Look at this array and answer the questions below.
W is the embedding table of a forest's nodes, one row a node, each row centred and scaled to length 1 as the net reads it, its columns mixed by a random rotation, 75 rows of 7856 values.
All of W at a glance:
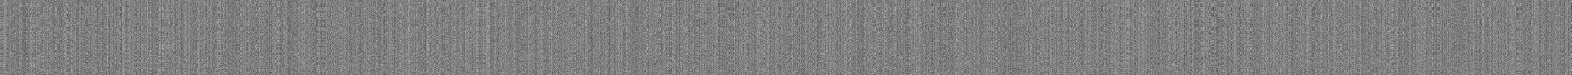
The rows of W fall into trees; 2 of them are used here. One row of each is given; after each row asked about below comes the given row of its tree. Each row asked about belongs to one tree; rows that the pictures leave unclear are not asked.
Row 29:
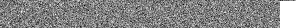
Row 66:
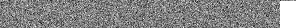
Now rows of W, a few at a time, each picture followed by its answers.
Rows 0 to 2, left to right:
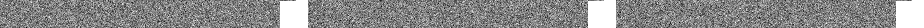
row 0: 29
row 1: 66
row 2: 29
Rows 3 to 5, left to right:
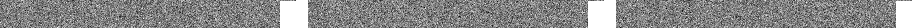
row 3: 66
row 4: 66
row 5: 66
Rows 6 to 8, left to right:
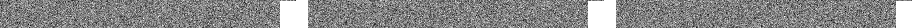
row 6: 66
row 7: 29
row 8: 29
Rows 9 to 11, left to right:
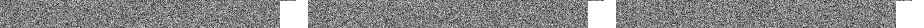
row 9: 29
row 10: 29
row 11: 66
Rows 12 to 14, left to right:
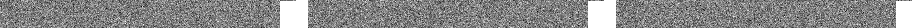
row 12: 66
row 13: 29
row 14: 29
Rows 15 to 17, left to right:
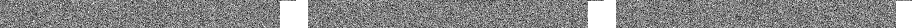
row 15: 29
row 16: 29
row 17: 66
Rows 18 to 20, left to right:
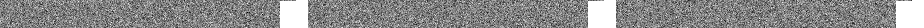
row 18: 29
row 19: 66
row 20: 66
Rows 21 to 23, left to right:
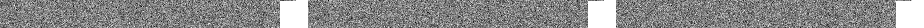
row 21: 66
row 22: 66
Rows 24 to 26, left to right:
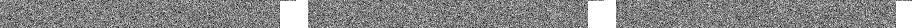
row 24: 66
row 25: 66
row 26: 66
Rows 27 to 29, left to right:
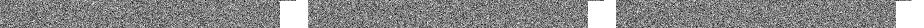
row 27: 29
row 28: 29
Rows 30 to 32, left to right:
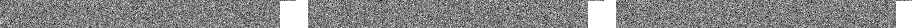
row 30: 29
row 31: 66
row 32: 66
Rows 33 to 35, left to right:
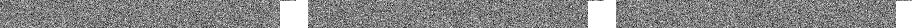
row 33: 66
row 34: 29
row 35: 66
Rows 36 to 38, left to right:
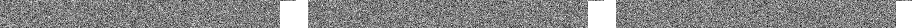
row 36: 29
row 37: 66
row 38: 66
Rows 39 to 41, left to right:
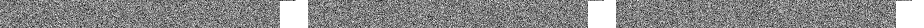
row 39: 29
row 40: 66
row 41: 66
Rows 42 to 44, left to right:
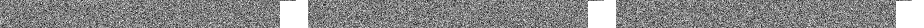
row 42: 29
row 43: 66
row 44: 29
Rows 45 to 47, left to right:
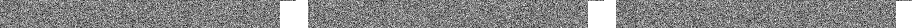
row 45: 29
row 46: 66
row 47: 29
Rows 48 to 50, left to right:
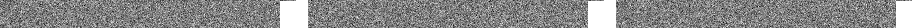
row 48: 29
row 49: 29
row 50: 66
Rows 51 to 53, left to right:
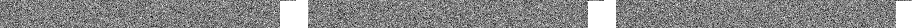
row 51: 66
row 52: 29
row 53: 29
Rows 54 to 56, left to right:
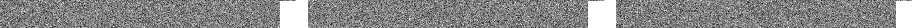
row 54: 29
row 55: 66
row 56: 29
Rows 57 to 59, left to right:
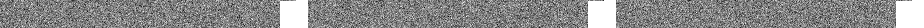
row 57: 66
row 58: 66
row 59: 66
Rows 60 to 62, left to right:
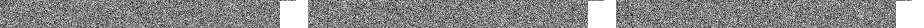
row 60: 29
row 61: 29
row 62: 66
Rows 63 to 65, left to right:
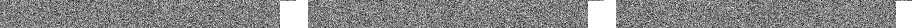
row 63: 66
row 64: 66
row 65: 29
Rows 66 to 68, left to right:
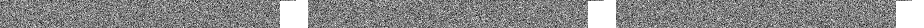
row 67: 29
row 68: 66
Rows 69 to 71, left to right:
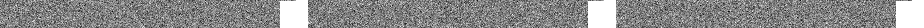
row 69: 29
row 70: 29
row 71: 29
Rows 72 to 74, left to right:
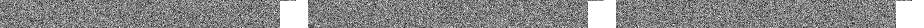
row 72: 66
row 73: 29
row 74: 66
